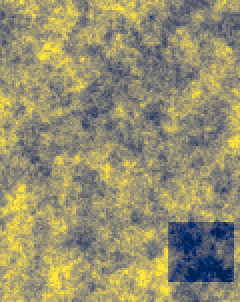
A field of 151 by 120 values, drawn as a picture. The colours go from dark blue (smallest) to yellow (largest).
The ninth with the highest average is the bottom left. In the bottom right lies a patch that is lower than the rest. Neither half mirrors the other. The bottom right is the ninth with the lowest average.
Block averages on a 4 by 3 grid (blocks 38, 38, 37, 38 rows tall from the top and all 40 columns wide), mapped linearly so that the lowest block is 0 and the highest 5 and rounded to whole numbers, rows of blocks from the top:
433
423
443
540
